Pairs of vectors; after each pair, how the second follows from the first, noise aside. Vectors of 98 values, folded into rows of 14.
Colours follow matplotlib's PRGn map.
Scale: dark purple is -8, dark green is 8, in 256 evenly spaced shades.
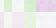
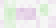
wrapped around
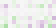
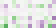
scaled up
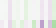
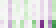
scaled up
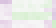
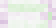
wrapped around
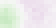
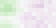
wrapped around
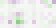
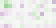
wrapped around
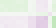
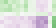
scaled up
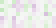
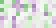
scaled up
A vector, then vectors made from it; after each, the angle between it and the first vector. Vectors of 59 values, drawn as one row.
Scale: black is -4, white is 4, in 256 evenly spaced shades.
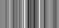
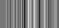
nearly opposite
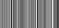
orthogonal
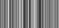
partly opposed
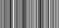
partly opposed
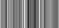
nearly parallel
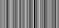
partly aligned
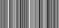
partly opposed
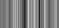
nearly opposite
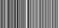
orthogonal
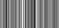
partly aligned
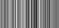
partly aligned
